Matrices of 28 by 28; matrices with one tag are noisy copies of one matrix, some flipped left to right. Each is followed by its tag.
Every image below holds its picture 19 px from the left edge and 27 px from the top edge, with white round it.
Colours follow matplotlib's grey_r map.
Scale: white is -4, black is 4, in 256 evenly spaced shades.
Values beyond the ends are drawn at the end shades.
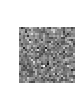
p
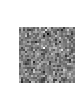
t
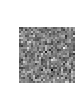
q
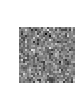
t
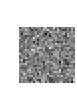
t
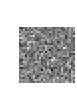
q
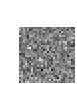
q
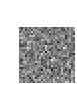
q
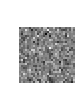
t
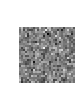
t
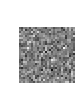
q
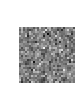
t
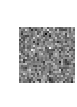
t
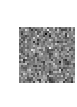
t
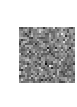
p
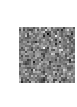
t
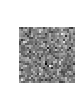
p
